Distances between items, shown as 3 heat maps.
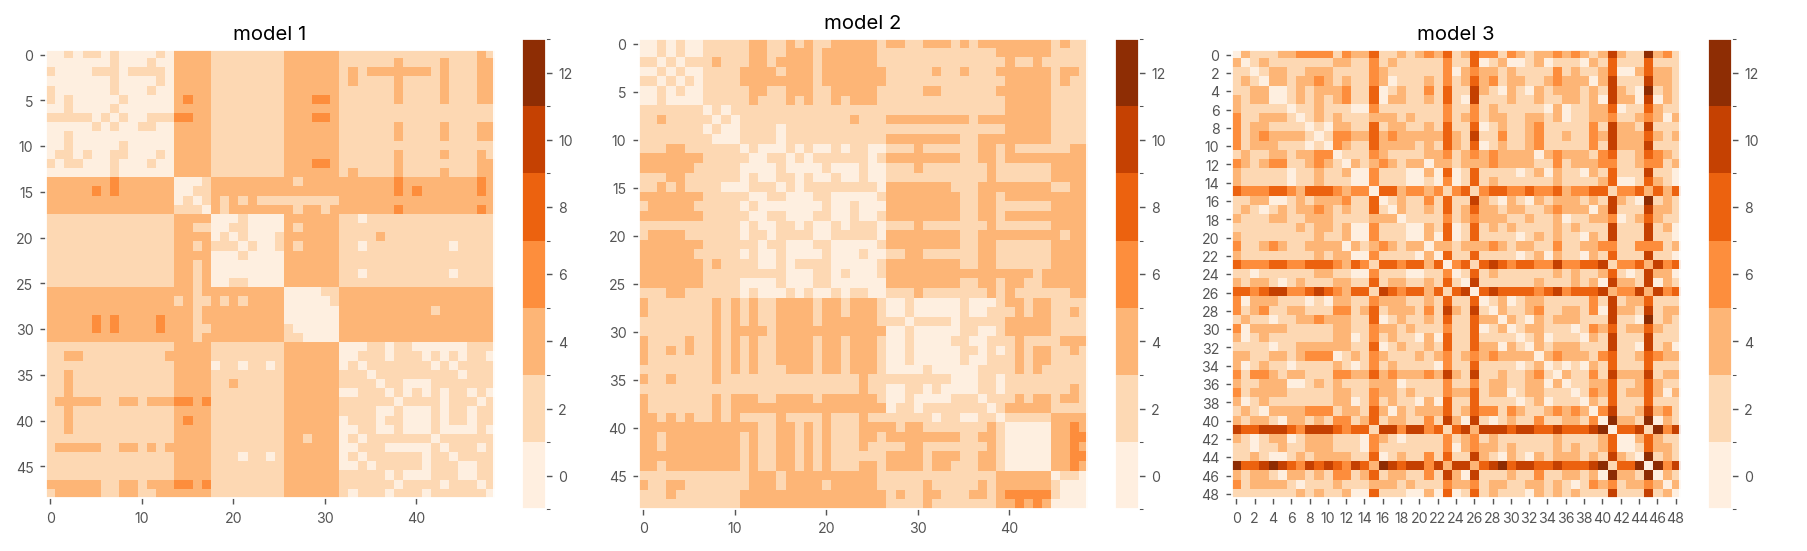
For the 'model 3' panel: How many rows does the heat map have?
49
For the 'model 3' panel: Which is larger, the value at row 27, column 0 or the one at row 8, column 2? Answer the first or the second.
the first
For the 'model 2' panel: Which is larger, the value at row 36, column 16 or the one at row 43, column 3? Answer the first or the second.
the second
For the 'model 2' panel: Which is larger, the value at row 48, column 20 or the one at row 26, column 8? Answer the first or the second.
the first
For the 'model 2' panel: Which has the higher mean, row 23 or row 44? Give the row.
44
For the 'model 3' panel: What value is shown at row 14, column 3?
2
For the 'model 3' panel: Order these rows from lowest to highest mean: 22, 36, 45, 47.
22, 36, 47, 45
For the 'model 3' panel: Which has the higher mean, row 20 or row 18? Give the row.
18
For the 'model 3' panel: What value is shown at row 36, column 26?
6
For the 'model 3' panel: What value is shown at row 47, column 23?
6
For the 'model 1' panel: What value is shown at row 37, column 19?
2
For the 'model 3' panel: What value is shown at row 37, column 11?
4
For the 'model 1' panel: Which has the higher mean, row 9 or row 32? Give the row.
9
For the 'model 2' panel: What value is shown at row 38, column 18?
4
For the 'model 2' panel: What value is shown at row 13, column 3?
4
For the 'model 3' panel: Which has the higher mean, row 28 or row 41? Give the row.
41
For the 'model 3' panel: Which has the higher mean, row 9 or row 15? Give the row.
15
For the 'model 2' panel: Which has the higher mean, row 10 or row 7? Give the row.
10
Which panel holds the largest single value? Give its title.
model 3
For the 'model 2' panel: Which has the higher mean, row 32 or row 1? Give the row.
1
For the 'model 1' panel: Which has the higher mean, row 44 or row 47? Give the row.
47
